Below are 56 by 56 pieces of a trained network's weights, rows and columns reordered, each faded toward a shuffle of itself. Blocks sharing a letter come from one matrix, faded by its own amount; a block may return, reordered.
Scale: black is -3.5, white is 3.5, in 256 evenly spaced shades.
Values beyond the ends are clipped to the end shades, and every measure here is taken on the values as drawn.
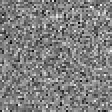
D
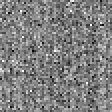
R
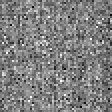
R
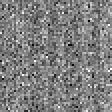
R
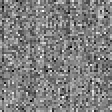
R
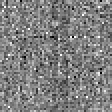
R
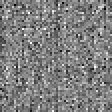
R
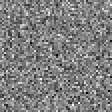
D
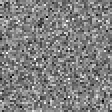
D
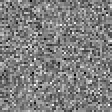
D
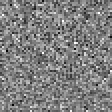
D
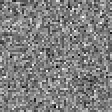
D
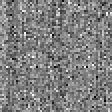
R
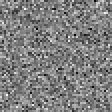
D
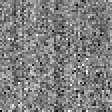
R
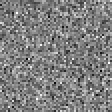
D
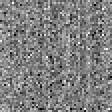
R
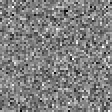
D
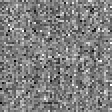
R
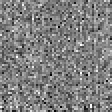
R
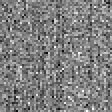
R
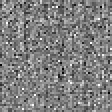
R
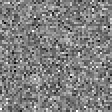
D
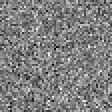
D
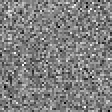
D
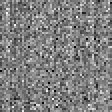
R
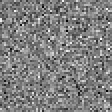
D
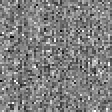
R
